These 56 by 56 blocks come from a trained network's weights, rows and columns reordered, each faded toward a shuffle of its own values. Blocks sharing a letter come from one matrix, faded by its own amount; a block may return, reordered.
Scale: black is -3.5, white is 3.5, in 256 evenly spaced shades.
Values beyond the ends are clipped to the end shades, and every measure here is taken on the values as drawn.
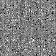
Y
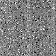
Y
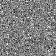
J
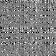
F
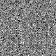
J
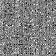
Y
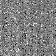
Y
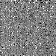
Y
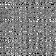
F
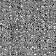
Y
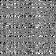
F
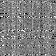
F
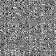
Y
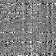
F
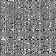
F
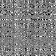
F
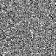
J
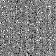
Y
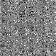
Y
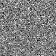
J
